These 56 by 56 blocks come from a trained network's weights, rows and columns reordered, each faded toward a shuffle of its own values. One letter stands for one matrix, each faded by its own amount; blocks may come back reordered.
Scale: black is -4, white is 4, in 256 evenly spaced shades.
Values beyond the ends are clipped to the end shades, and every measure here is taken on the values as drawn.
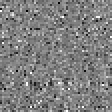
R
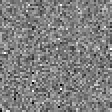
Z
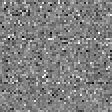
R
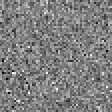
Z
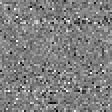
R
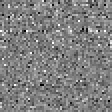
R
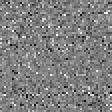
R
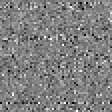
R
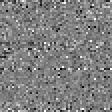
R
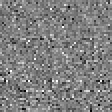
R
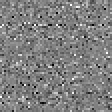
R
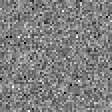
Z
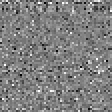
R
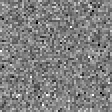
Z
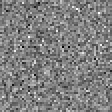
Z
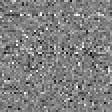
R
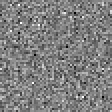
Z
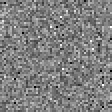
Z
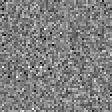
Z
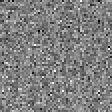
Z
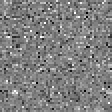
R
